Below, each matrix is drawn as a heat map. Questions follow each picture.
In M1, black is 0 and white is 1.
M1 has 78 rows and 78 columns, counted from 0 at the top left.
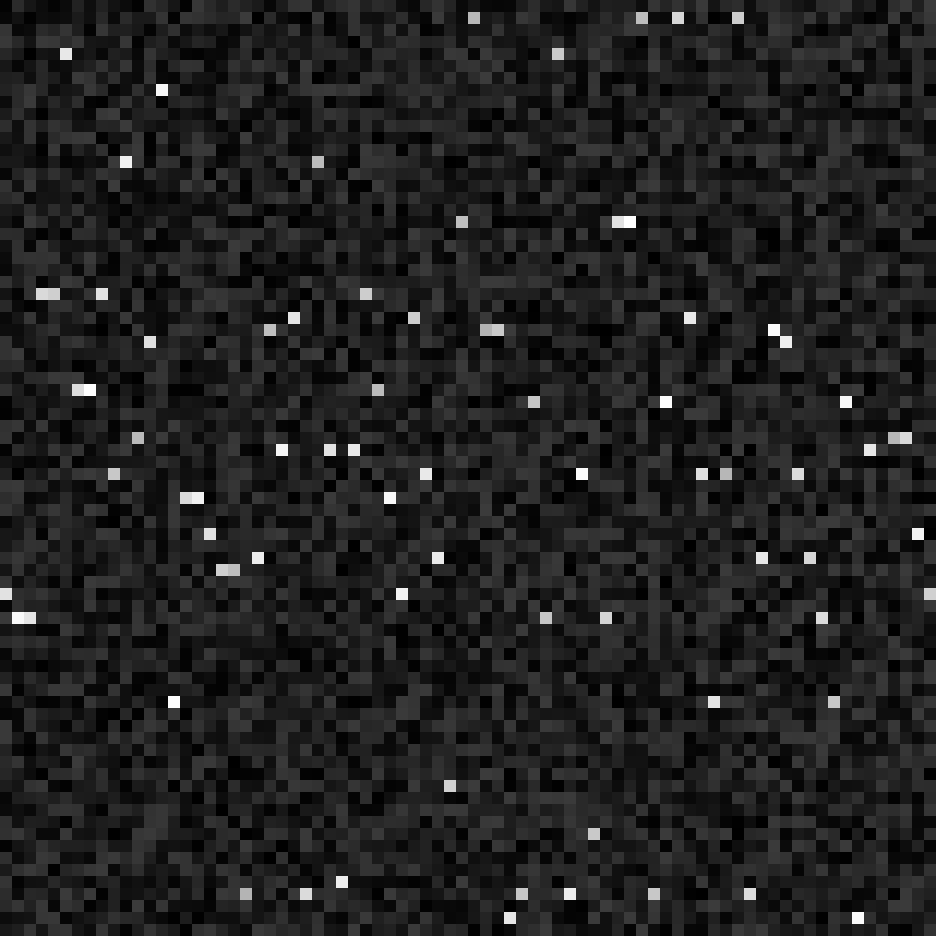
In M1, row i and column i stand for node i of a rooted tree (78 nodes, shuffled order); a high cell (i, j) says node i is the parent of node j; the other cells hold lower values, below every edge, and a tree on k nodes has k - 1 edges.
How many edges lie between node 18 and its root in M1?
16
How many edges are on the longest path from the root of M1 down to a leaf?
26
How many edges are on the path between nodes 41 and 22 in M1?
2
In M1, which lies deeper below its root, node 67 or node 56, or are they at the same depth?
node 56
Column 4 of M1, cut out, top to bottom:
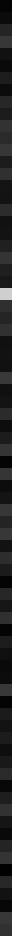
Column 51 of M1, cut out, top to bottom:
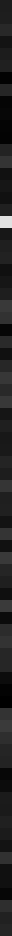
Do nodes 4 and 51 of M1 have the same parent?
no
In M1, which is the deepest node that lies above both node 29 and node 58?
37
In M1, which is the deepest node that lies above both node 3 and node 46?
24
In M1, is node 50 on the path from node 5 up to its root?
no
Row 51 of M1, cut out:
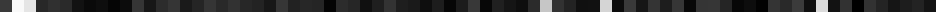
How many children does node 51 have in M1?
5
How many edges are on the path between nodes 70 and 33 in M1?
1
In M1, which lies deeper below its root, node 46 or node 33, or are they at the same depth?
node 33
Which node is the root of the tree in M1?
73
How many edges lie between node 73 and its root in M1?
0
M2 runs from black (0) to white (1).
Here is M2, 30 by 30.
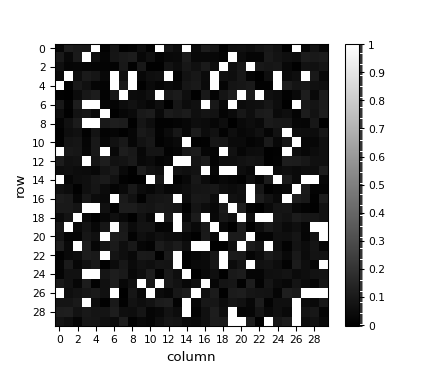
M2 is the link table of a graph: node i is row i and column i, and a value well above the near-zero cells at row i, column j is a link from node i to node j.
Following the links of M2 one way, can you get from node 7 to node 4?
yes
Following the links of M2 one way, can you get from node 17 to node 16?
yes
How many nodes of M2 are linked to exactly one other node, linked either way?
2
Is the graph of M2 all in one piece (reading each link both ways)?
yes
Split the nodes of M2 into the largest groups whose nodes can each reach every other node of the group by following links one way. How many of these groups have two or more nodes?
1
